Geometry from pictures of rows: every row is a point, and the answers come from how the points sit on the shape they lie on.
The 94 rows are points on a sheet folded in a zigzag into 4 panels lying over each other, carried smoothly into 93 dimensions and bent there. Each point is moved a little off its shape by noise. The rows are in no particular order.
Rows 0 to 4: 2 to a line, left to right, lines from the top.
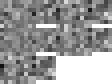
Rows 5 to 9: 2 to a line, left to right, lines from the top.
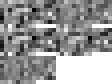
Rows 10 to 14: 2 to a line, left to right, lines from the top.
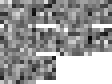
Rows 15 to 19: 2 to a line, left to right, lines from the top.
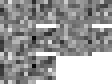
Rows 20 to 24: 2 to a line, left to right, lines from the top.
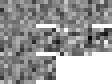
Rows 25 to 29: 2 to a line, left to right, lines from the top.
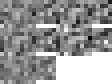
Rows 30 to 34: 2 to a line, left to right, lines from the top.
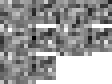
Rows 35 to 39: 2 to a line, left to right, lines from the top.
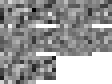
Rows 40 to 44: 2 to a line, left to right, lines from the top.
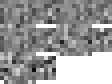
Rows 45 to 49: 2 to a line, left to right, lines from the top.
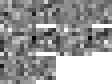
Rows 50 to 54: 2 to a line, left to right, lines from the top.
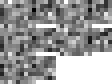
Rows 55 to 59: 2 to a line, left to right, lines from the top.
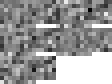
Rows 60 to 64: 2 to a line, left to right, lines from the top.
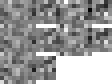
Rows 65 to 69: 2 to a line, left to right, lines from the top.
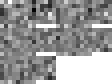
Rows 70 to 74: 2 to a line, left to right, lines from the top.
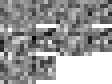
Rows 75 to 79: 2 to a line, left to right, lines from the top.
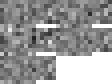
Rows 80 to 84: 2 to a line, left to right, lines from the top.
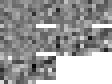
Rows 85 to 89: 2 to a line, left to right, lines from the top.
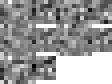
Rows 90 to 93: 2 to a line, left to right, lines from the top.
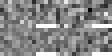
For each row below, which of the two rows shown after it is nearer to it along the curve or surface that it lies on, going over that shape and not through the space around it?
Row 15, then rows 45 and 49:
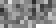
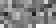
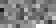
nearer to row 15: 49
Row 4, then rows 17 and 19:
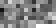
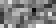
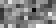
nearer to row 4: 19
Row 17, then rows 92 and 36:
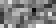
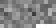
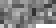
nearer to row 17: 36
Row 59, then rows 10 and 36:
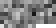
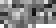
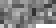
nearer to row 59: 10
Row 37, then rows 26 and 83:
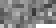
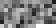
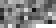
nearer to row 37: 26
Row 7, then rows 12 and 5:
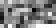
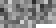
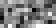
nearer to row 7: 5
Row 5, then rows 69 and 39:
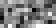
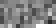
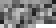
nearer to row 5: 69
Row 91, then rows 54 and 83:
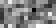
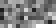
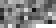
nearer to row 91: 83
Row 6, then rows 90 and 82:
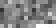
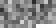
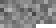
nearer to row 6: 90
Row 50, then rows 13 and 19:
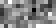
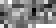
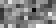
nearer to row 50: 19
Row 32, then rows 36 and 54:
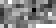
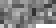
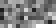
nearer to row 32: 54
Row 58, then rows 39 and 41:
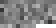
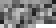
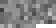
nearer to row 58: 41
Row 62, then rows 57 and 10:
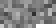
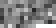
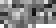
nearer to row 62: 10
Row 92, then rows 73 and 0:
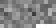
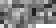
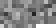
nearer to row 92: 0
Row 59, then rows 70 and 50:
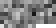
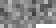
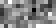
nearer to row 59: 70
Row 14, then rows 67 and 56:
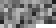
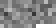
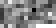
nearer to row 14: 67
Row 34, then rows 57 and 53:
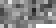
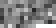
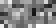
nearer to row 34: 57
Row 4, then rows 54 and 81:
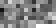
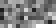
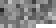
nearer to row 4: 54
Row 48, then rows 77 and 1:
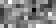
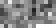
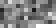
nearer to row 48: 1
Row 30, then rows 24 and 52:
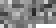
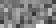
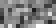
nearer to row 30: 24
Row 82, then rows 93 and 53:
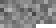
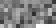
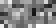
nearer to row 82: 93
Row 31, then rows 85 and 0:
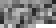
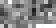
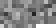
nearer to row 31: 0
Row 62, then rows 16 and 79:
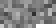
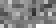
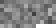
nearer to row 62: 79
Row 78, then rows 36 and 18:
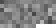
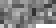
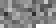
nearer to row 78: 18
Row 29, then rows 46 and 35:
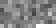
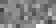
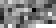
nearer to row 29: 46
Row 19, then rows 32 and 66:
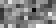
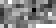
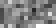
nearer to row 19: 32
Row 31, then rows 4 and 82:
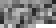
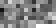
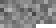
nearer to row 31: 82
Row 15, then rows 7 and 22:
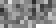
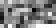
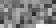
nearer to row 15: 7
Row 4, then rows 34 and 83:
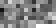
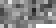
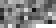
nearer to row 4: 83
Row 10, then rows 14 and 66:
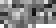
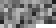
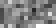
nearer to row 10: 14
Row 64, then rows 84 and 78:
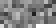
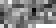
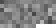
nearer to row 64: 78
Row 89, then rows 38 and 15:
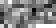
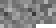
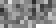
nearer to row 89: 15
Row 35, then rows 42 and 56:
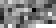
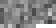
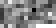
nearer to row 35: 56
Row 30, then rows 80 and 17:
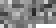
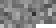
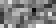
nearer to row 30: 80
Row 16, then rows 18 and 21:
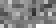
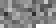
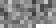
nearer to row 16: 21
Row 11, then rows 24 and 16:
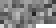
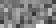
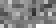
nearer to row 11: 24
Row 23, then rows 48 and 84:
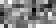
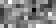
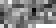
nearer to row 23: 48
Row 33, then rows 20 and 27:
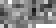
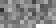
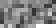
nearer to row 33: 20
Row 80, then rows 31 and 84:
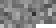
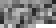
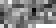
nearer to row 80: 31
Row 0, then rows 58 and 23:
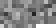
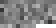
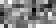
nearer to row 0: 58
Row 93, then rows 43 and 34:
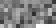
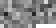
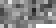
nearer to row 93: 43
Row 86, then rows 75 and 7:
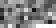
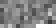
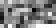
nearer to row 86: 7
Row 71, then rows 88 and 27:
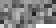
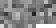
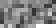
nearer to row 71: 88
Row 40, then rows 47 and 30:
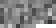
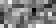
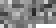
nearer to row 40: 30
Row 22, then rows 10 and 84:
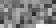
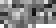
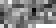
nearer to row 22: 10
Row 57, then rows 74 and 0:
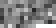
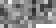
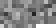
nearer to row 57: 74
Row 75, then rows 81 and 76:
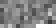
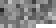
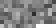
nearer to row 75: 81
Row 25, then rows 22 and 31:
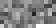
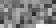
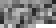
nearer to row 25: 22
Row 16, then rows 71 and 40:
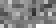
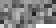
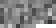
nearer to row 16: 40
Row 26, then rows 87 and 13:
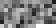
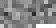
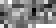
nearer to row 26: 87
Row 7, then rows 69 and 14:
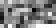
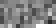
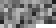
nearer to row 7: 69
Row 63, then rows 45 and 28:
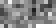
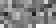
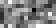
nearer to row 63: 28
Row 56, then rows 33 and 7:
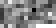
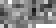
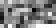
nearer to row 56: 7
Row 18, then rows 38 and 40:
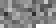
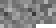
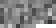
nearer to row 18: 38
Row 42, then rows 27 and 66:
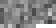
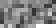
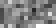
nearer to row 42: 27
